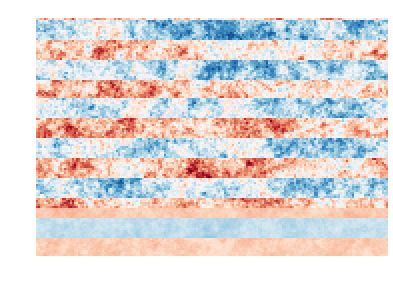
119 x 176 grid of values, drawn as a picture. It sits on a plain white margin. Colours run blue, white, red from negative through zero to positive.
Stripes: horizontal, repeating 6 times. Seam: horizontal, 80% of the way down, the bottom part calmer. Average level on the scale: 50%.
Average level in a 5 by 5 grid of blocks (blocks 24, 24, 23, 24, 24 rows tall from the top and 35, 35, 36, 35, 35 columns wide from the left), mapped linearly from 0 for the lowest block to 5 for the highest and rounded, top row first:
3 2 0 0 2 | 3 3 2 1 1 | 4 3 4 3 2 | 4 2 5 4 2 | 3 3 3 3 3
